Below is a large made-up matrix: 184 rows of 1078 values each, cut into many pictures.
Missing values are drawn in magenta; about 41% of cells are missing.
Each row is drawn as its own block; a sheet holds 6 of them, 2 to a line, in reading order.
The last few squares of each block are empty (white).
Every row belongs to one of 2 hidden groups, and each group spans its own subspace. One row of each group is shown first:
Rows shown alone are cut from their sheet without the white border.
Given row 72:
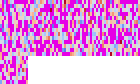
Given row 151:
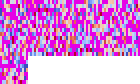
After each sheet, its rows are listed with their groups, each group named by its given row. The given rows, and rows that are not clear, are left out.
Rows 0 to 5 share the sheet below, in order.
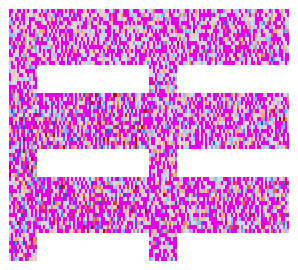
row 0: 72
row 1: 72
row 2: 72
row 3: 72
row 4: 151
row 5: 151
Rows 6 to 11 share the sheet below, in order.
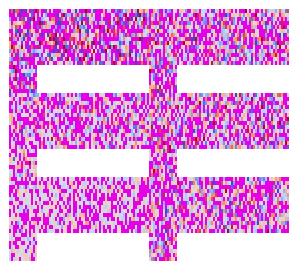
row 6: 151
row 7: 72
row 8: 151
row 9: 72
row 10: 151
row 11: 151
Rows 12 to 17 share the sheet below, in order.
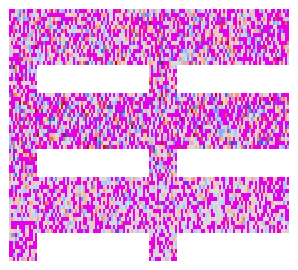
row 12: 151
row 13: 151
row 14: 151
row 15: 151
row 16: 151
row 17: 72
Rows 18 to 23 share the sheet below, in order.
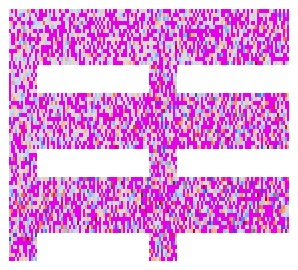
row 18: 72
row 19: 151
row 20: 151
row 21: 151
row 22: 72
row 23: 72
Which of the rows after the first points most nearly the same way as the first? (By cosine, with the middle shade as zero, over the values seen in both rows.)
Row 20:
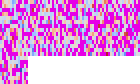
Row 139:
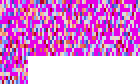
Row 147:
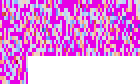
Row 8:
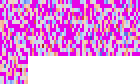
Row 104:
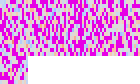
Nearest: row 104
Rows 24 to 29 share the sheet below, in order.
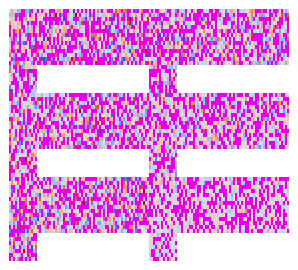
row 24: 72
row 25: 72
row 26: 151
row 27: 72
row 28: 72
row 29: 151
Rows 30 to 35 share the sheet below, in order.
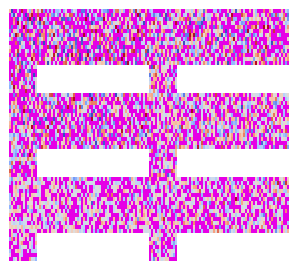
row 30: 151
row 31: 151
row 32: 72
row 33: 151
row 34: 72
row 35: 151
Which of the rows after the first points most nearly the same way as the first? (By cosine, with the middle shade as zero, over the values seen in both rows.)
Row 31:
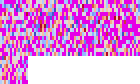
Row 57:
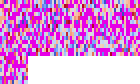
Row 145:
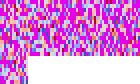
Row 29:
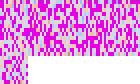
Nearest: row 57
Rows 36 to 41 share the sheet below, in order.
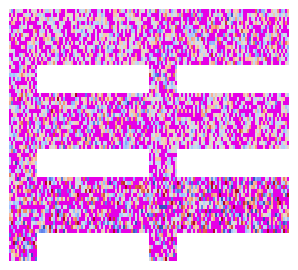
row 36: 72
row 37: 151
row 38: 151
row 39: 151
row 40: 72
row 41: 151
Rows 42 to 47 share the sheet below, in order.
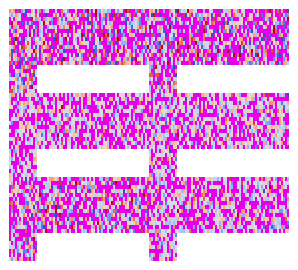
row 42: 72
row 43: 72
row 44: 151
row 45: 72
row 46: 72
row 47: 72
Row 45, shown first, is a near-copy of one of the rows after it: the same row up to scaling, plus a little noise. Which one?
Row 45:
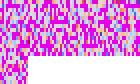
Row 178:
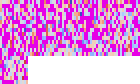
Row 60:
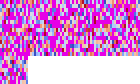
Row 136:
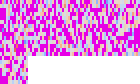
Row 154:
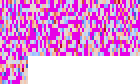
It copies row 154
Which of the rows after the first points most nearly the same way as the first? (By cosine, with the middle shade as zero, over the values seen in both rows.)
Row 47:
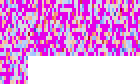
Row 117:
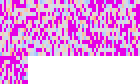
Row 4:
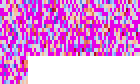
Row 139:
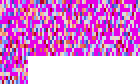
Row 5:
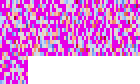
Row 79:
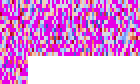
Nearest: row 117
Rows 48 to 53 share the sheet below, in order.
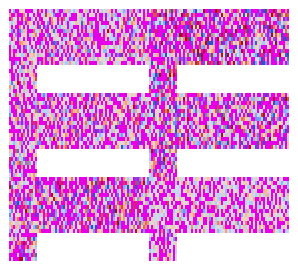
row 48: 72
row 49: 151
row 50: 151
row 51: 151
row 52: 151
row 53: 72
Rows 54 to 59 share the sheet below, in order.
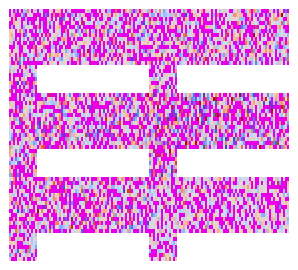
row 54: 72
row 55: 72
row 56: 72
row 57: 72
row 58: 72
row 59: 151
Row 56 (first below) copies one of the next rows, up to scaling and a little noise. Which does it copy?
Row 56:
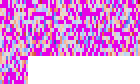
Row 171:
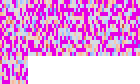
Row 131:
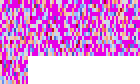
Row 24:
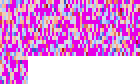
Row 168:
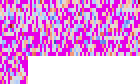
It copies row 168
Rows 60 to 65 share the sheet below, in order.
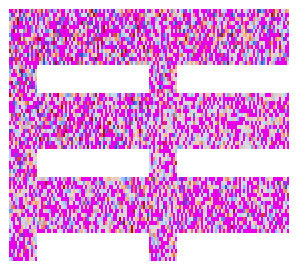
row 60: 72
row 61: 151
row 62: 151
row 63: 72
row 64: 72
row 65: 151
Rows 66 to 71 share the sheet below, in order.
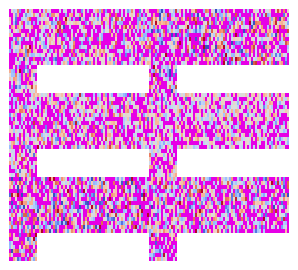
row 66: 72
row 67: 151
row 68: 72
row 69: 72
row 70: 72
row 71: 151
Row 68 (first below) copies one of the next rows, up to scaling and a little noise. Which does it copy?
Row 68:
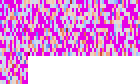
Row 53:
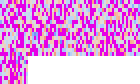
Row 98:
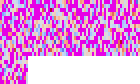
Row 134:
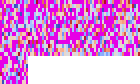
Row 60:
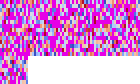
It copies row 53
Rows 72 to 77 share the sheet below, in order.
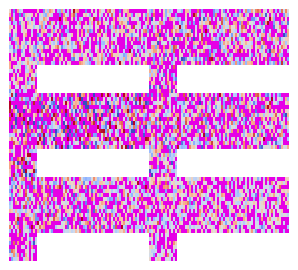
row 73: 72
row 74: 151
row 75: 72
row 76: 151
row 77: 151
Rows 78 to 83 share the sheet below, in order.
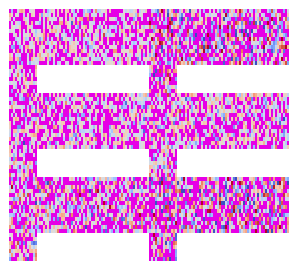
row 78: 151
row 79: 151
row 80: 72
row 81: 72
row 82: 151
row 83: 151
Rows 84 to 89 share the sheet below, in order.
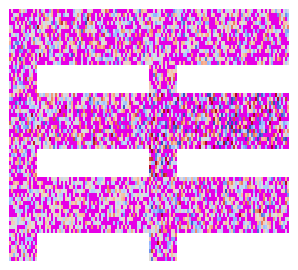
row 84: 151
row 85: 151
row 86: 72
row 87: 151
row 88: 151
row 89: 151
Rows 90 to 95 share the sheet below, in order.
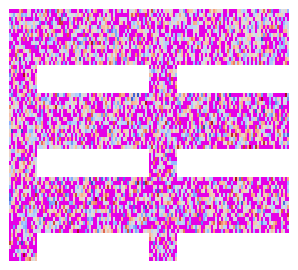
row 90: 151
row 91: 72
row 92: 151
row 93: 72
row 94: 151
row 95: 72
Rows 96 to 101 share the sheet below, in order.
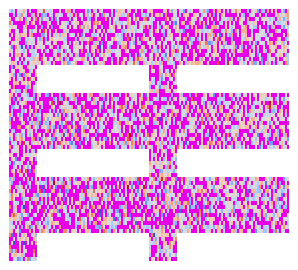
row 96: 151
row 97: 151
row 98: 72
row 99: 72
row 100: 151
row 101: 151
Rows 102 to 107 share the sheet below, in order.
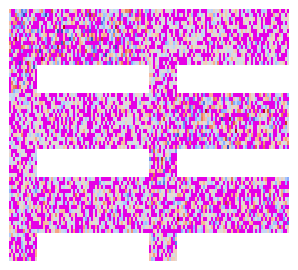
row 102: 72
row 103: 151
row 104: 151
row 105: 151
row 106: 151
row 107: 72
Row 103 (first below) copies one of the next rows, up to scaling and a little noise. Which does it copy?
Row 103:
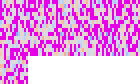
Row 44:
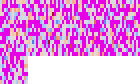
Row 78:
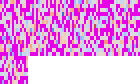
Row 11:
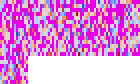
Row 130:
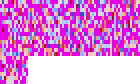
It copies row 11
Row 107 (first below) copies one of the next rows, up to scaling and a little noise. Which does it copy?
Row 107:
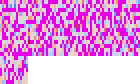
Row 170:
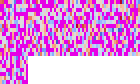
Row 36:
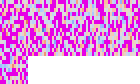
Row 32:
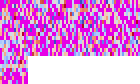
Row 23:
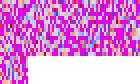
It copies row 170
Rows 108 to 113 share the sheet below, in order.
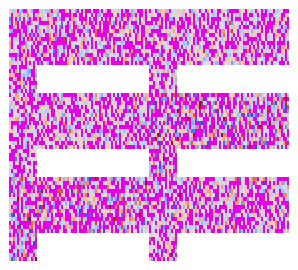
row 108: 151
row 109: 72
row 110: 151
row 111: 151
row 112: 151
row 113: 72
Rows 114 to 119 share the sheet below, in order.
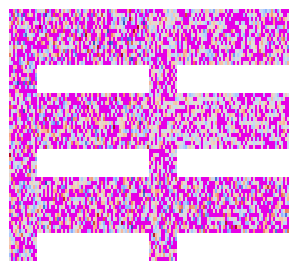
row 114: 72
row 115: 72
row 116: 72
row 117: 72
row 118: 72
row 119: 151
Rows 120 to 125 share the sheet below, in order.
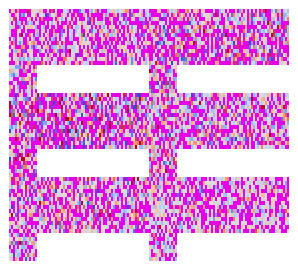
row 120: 72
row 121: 72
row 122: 151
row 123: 72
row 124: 151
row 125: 151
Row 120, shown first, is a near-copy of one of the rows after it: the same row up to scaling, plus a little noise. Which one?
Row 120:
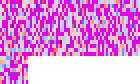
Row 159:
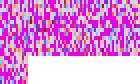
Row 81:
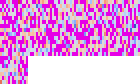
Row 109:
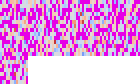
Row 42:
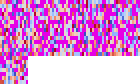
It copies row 42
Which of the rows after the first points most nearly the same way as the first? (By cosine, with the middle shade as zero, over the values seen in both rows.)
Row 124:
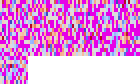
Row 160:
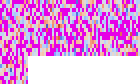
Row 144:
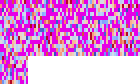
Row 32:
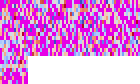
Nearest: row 144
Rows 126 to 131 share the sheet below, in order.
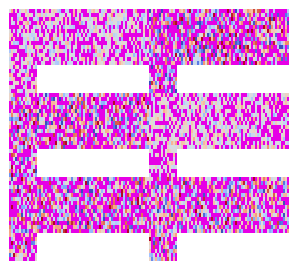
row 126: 72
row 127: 151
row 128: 72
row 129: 151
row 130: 151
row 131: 72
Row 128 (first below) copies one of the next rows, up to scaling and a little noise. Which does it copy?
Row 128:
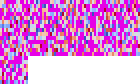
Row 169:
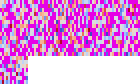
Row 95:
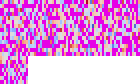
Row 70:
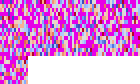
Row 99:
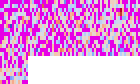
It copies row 169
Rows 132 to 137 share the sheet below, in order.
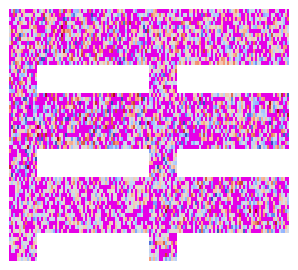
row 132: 72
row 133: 151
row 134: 72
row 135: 72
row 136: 72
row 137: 151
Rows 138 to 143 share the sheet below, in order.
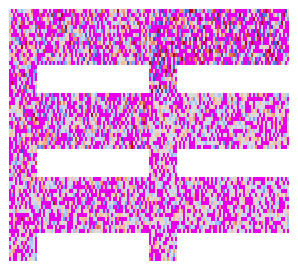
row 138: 151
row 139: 72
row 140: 72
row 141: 151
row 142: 151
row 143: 72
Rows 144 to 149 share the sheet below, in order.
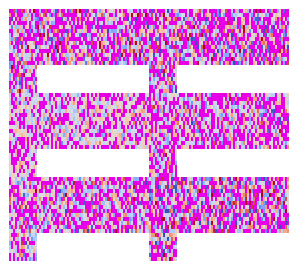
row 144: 151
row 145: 72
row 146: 151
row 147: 72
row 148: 151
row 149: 151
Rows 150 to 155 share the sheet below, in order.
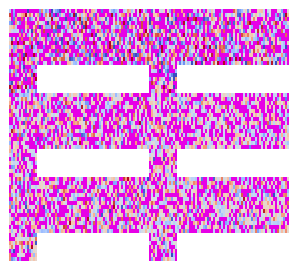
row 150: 72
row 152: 151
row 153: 151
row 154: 72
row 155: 72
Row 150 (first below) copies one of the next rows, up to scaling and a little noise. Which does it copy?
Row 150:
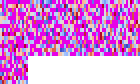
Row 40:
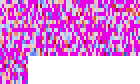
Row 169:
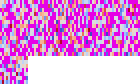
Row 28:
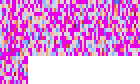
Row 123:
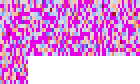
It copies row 123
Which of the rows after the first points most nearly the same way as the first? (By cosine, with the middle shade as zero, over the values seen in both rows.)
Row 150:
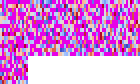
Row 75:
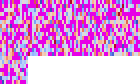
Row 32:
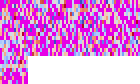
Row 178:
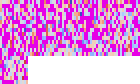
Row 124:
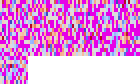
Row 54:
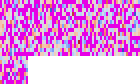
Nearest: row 32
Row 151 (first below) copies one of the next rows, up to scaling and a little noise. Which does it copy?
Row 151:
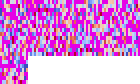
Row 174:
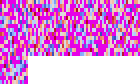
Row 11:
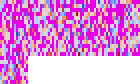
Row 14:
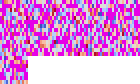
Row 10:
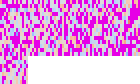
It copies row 174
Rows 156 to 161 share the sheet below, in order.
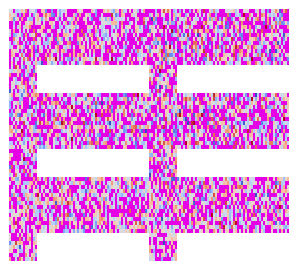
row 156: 72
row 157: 72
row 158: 151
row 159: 72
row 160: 151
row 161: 151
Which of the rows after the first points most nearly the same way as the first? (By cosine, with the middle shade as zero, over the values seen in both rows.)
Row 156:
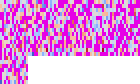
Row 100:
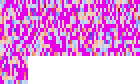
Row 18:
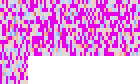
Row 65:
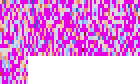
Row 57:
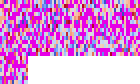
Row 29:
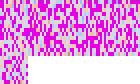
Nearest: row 57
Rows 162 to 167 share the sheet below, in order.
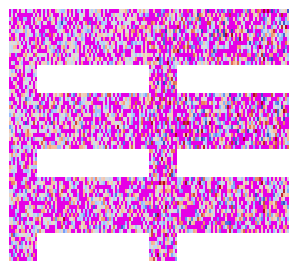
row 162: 151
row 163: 72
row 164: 72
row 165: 72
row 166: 151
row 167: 72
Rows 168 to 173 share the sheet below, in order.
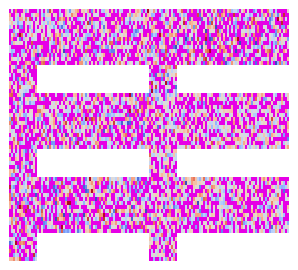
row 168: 72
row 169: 72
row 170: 72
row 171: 72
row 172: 151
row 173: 72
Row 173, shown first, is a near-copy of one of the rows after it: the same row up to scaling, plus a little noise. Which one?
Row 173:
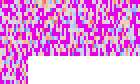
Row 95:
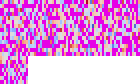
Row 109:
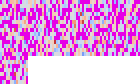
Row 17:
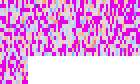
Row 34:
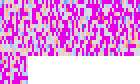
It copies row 17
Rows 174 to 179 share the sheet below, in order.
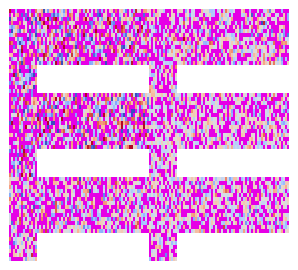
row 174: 151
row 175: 72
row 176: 72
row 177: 151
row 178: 72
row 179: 151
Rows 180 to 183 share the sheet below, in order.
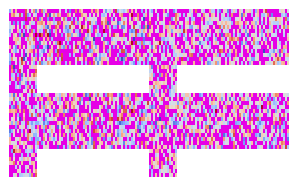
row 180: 151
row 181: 151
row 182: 72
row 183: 72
